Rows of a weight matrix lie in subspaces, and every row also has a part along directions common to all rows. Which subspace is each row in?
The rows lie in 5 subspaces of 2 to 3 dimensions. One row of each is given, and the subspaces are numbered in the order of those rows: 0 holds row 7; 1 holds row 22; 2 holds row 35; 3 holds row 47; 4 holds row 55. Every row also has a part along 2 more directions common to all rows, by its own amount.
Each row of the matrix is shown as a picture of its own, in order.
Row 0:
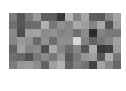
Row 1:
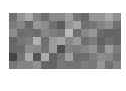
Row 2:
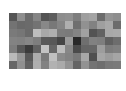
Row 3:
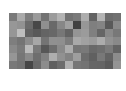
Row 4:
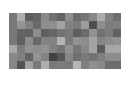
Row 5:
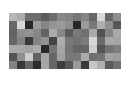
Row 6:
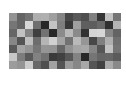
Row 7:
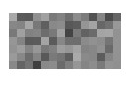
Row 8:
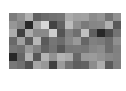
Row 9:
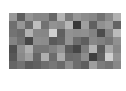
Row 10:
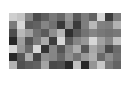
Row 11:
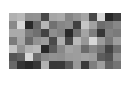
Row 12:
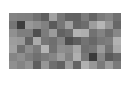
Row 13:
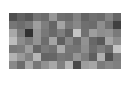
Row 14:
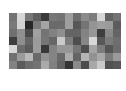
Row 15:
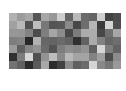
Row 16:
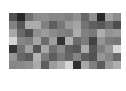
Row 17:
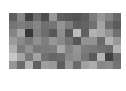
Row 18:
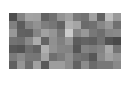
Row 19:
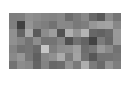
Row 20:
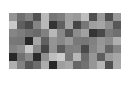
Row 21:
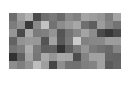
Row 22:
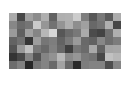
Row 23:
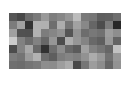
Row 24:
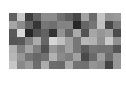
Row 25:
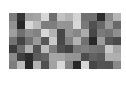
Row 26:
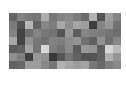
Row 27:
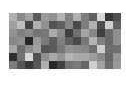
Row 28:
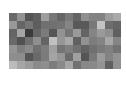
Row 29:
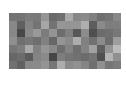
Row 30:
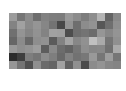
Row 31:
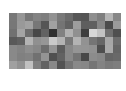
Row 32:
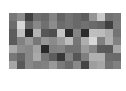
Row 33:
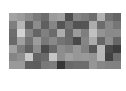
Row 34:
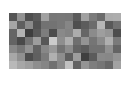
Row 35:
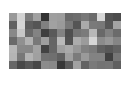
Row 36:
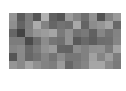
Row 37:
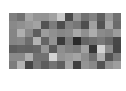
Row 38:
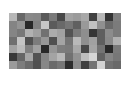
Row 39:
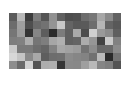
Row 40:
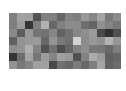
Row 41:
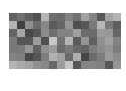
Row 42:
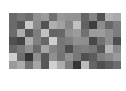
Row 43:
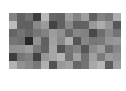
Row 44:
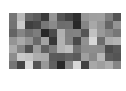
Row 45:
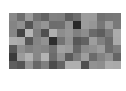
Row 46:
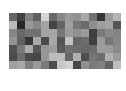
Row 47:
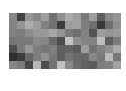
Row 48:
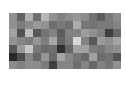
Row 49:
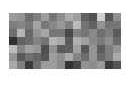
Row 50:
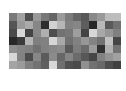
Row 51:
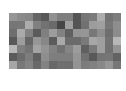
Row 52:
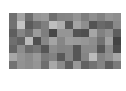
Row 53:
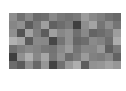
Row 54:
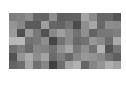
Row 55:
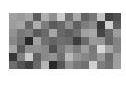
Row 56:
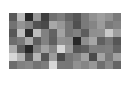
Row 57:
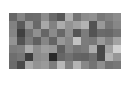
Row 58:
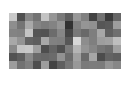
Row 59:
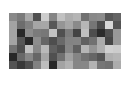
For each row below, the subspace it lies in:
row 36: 2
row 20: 2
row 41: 2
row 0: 4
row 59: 4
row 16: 3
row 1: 0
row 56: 0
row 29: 4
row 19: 3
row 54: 1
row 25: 1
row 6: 0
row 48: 0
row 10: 3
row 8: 0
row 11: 2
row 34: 2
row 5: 1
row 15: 4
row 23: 3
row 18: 0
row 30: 3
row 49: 1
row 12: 3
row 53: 1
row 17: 3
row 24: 2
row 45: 1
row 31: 0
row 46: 2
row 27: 4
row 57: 4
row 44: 1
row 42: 1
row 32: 3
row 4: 4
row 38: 4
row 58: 0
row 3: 2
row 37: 4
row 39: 3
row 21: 0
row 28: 2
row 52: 3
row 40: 0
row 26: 4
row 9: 1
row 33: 4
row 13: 3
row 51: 3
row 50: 1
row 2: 0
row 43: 2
